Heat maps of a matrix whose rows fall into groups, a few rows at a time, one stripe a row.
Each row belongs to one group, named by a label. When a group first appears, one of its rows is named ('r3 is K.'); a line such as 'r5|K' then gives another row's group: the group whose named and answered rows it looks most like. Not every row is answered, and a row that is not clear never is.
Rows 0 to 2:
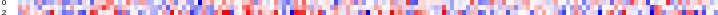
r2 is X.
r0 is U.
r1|X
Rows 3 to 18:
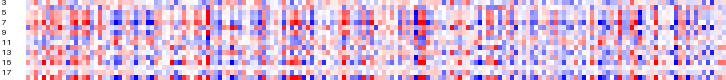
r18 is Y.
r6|Y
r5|Y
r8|X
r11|U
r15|Y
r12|Y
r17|X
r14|Y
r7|Y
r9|Y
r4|U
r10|U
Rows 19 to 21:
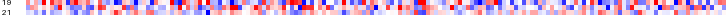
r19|Y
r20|X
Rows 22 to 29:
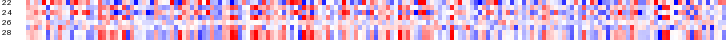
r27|X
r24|Y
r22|Y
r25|X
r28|X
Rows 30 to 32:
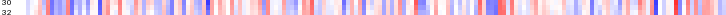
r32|U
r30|U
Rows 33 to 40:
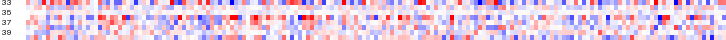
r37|X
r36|X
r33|Y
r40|X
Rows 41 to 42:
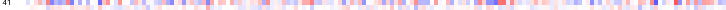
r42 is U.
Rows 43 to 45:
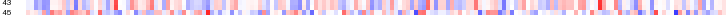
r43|U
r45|Y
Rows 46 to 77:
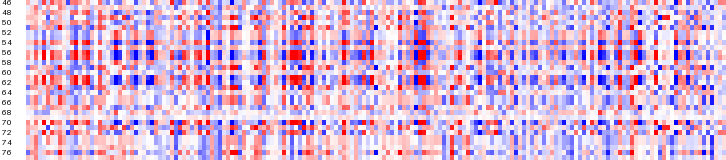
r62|Y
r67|Y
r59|X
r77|X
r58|U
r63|X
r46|Y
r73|X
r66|X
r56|Y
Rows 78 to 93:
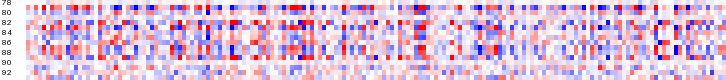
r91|U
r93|U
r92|X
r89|X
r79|Y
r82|X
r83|Y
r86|X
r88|Y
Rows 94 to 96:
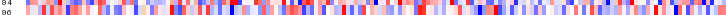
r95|Y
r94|X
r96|Y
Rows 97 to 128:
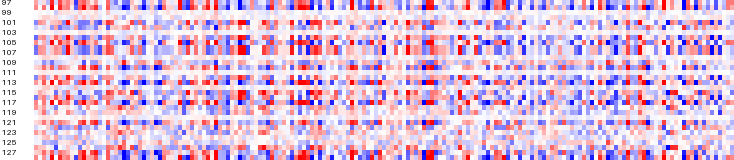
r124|U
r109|U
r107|X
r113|Y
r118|X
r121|Y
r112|X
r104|X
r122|U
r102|U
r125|U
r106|X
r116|X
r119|X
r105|Y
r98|Y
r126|X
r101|X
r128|Y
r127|Y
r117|Y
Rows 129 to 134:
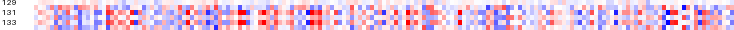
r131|X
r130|Y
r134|U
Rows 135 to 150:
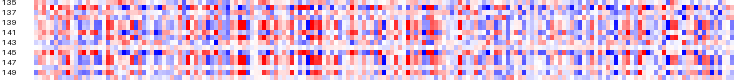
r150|U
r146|X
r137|X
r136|Y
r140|X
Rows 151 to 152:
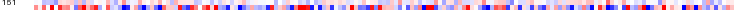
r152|Y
